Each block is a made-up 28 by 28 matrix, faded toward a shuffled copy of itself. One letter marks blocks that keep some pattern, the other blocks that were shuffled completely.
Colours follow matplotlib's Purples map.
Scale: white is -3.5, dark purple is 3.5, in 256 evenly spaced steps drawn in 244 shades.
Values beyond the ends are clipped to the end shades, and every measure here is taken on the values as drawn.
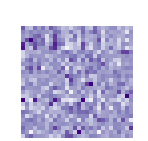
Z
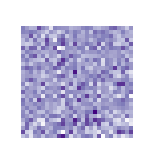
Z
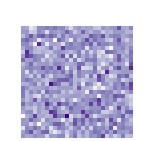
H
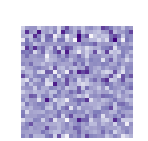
Z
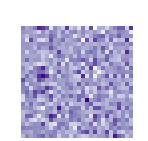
Z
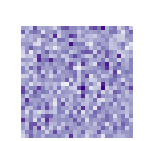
H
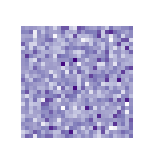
H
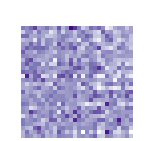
Z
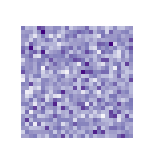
H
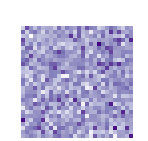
H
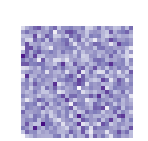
H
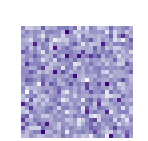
H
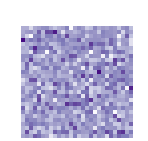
H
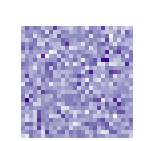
H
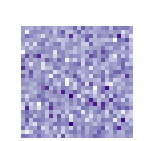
H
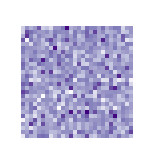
H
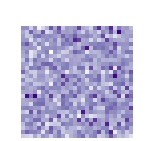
H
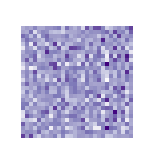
Z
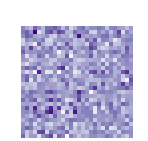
Z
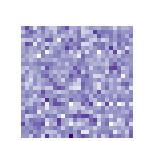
Z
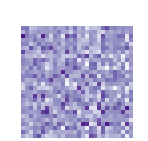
Z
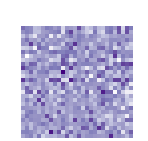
Z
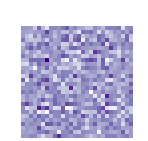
Z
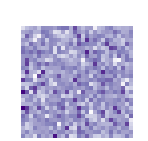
H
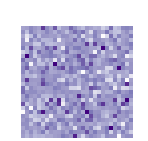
H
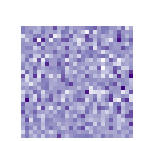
Z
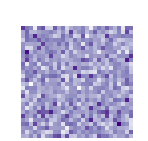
H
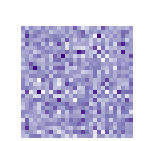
Z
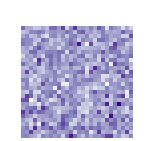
H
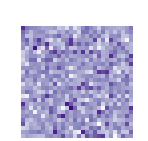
H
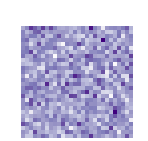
H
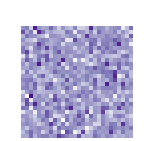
H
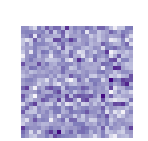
Z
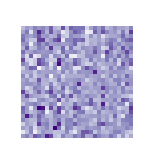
Z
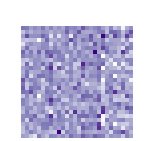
Z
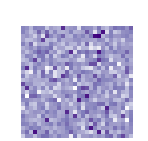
H
